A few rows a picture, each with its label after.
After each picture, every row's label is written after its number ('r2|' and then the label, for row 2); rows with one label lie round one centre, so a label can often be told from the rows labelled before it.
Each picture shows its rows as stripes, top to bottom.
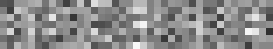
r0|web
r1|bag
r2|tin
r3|bag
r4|tin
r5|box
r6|bag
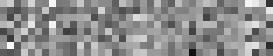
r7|tin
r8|box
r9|bag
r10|tin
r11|web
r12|bag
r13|tin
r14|web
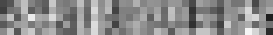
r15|web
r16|web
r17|tin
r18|web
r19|tin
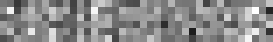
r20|box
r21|tin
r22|web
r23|box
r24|tin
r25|web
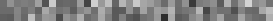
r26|web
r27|box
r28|box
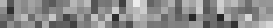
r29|bag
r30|bag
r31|web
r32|box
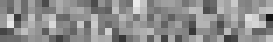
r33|bag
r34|bag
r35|tin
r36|tin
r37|web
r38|box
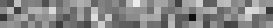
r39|bag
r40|tin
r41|web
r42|box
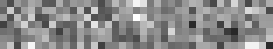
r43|bag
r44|tin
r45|bag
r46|web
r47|box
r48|box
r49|tin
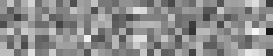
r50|tin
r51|bag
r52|box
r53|web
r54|tin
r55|bag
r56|bag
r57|tin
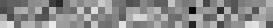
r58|box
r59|web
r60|bag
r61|tin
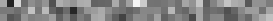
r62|bag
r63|box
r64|box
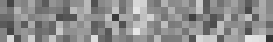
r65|bag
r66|bag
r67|web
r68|bag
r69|bag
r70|tin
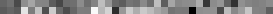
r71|box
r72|web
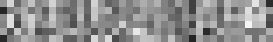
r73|tin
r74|web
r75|tin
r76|tin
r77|bag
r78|web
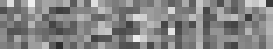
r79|tin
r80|box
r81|bag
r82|box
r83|box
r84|bag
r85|box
